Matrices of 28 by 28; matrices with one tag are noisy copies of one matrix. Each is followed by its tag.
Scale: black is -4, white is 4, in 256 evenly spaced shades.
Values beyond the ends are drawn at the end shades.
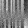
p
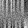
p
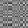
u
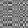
u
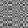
u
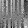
p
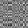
u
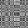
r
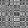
r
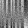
p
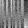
p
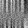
p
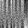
p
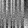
p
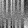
p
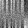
p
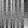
p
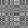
r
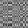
u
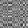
u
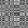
r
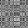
r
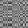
u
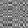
u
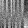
p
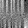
p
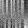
p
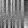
p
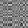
u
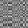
u
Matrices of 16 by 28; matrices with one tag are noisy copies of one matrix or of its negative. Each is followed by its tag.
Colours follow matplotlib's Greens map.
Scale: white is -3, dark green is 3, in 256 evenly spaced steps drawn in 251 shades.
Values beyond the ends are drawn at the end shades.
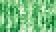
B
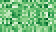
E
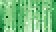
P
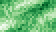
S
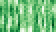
B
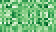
E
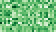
E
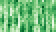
B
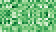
E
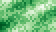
S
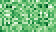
E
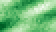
S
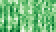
B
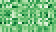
E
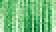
P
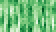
B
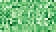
E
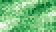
S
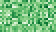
E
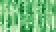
B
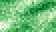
S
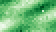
S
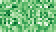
E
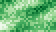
S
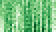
P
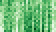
P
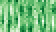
B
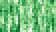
B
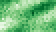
S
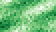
S
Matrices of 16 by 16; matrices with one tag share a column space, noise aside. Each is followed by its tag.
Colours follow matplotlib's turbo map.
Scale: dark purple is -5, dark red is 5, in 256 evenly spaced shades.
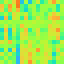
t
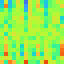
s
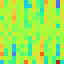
s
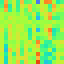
t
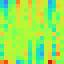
s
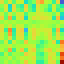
t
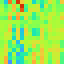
t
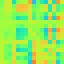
t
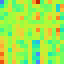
t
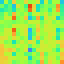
t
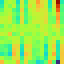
s
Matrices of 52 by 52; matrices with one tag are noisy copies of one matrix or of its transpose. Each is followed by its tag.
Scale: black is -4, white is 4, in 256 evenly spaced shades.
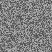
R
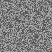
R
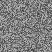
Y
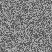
R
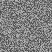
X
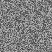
R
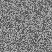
R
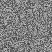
Y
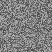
Y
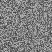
Y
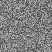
Y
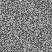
X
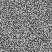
X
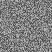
X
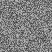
X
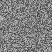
Y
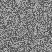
Y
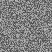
X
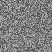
Y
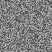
R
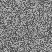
Y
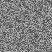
R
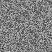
R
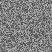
R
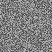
X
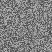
Y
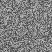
Y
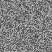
R
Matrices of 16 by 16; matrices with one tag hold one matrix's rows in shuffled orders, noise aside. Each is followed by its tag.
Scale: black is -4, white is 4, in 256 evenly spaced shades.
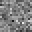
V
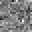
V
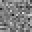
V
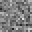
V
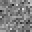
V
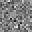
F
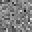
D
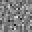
F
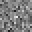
F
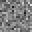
D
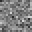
V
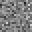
D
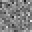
D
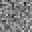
D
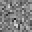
F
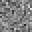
D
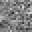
V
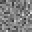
D
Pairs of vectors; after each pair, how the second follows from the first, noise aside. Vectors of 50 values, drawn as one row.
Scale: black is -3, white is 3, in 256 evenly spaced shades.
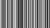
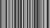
sign-scrambled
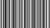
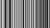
sign-scrambled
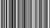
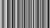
sign-scrambled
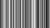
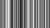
wrapped around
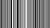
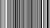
wrapped around
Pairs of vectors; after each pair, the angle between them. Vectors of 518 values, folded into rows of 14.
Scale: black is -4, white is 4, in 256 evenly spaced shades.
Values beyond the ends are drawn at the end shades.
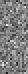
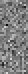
nearly opposite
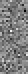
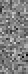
partly opposed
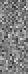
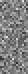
partly opposed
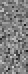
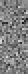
partly opposed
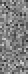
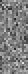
partly aligned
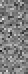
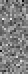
partly aligned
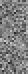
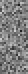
partly aligned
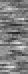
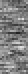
nearly parallel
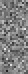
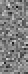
partly aligned
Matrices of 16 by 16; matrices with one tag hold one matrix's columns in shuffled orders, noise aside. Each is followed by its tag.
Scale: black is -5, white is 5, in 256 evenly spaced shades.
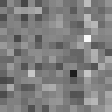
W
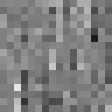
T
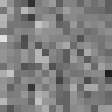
W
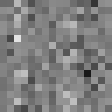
W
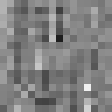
T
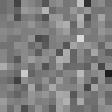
W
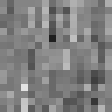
T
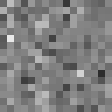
W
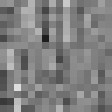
T
